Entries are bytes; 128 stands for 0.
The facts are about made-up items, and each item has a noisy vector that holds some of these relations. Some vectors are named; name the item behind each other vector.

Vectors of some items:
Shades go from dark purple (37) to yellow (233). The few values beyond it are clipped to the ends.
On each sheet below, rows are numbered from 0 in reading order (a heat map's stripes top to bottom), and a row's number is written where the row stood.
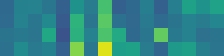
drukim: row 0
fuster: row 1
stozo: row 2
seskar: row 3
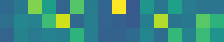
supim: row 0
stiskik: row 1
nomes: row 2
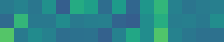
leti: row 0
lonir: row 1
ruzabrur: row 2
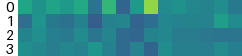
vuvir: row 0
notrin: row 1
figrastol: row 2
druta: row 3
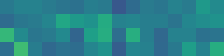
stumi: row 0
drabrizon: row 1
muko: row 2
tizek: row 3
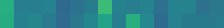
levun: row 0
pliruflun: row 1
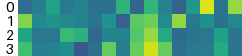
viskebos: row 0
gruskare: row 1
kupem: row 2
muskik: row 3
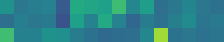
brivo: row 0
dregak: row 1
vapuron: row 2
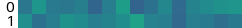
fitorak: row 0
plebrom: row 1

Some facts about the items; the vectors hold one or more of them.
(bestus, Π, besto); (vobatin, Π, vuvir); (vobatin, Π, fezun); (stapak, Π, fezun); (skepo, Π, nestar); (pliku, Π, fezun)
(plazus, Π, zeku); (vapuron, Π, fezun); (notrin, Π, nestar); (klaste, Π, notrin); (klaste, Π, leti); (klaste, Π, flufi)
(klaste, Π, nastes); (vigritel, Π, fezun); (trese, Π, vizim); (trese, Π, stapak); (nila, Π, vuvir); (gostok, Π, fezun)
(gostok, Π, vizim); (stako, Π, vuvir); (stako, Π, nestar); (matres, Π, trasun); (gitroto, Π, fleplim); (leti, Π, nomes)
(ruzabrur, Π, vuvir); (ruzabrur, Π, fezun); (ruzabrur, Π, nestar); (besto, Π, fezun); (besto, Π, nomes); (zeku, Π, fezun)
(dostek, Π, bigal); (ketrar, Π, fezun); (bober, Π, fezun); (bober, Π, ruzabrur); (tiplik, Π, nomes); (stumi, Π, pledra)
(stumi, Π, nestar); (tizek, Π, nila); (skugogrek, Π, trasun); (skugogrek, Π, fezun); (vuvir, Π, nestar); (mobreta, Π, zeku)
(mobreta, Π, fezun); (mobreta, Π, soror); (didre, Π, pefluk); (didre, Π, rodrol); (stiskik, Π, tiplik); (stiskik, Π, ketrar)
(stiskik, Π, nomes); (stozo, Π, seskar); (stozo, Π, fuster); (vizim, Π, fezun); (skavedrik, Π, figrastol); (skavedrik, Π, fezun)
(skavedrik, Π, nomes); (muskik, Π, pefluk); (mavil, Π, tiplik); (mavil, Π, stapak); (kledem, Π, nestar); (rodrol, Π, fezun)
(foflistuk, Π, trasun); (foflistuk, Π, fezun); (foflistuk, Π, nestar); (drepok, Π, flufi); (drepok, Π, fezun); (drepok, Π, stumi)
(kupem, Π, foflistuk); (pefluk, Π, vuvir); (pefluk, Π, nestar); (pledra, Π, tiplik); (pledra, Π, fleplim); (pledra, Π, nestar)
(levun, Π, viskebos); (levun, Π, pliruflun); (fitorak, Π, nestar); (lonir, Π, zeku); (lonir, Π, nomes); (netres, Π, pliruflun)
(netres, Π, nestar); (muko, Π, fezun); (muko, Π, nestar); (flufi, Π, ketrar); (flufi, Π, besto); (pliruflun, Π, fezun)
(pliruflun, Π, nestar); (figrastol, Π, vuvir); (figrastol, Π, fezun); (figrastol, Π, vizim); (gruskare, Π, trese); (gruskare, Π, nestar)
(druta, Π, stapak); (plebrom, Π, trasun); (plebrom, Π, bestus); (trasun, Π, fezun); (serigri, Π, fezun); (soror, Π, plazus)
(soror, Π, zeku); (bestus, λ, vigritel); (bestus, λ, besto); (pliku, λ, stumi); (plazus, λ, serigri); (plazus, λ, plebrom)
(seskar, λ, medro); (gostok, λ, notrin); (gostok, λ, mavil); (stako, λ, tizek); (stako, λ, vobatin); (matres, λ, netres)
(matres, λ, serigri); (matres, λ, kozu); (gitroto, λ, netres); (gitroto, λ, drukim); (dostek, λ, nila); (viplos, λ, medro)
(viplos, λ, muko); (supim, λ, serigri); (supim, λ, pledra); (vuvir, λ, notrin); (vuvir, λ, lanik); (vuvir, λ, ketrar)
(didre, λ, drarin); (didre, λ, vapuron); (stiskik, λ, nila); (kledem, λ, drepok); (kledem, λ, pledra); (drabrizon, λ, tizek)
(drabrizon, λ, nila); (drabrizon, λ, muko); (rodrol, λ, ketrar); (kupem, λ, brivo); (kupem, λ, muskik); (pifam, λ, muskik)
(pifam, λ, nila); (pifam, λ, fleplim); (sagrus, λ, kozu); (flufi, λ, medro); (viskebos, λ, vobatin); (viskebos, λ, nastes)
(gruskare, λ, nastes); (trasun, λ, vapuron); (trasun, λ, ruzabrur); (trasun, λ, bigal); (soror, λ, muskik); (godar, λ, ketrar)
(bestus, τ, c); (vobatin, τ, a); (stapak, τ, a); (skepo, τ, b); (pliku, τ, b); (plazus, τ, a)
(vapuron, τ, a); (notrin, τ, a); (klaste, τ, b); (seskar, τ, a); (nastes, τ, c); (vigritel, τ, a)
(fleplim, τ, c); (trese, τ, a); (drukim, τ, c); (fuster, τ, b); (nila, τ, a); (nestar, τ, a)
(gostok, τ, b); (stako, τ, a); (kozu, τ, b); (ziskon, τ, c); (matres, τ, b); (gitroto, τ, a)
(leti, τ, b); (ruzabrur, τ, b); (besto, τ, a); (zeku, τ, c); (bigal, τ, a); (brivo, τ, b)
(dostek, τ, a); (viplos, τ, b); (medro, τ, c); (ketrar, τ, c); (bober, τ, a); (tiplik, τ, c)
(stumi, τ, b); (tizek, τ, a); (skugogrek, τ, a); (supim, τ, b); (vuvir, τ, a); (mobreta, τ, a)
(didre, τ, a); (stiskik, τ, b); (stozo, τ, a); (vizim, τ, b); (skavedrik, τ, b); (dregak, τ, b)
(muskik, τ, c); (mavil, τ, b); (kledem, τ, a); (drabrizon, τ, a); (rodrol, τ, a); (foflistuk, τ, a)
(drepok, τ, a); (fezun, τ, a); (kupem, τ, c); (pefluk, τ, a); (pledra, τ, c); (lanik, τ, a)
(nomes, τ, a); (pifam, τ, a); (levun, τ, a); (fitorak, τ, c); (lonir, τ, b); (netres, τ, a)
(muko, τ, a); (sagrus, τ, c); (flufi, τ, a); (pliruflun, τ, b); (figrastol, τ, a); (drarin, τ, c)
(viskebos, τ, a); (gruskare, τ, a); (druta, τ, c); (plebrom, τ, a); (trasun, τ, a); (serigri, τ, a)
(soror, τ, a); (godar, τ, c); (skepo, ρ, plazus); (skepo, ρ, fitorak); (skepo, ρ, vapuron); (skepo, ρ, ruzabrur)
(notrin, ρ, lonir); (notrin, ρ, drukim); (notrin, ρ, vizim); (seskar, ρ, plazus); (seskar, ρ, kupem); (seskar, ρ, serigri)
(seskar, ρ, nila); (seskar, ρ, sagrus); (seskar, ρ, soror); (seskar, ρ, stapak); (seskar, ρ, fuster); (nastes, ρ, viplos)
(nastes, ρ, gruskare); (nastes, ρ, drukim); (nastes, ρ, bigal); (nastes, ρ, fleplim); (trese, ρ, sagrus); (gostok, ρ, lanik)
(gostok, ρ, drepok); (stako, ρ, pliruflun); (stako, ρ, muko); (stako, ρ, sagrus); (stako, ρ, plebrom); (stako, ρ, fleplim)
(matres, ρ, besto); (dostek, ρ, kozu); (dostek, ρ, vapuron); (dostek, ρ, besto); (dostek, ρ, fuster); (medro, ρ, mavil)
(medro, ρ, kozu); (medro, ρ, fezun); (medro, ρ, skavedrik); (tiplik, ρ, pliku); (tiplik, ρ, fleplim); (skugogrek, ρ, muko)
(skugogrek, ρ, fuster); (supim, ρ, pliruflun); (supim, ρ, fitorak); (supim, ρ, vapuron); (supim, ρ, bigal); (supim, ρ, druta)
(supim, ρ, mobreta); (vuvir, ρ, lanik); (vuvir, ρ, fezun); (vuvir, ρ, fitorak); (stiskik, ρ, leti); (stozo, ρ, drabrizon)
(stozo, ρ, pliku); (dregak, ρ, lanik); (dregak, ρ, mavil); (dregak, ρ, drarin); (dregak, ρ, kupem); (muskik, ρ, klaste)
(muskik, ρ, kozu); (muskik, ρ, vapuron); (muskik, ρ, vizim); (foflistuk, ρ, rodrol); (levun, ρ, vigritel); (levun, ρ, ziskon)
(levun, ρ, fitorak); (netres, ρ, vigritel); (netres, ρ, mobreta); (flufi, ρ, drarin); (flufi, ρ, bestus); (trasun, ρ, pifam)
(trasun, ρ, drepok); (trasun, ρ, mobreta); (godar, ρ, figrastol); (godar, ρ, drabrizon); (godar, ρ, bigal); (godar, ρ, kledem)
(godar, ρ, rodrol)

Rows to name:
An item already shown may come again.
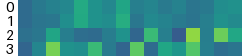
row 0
drabrizon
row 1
drabrizon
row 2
nestar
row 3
plazus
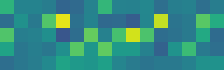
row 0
levun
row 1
stiskik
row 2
muskik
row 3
viplos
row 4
drabrizon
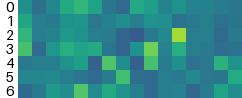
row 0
bestus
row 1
skugogrek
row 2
vapuron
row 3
trasun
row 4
nila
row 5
netres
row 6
dostek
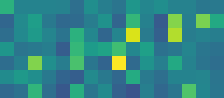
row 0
bober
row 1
nestar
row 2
fezun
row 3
brivo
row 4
supim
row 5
pefluk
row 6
bigal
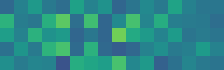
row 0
zeku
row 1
rodrol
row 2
kledem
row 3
ketrar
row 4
brivo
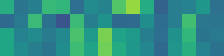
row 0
kupem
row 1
bigal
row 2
viplos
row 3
viplos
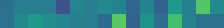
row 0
fleplim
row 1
serigri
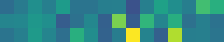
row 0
gitroto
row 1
pledra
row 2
fezun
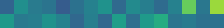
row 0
nastes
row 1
drepok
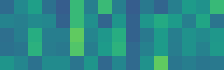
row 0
kozu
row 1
tiplik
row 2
sagrus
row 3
sagrus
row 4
skavedrik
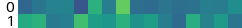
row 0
fuster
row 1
flufi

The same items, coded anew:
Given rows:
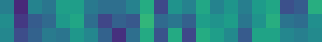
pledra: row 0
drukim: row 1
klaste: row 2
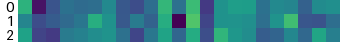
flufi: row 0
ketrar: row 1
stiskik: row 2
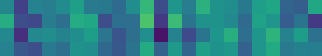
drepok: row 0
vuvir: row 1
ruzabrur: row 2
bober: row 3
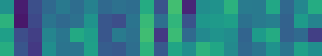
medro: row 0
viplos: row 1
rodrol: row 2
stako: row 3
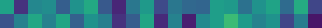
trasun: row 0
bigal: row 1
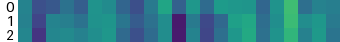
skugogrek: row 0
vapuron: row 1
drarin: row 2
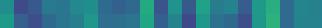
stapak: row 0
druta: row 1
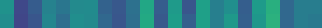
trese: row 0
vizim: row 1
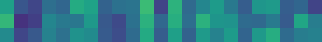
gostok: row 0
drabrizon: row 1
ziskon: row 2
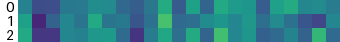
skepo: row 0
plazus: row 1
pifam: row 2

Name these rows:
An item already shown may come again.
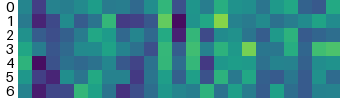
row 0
drepok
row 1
viskebos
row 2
mavil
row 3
tizek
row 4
flufi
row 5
soror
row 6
gitroto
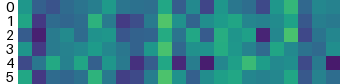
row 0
druta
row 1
matres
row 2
besto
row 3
kledem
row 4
bigal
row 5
matres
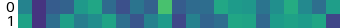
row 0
netres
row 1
didre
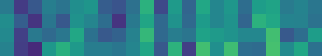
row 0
pliruflun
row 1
pliku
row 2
plebrom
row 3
muskik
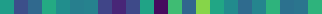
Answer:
nastes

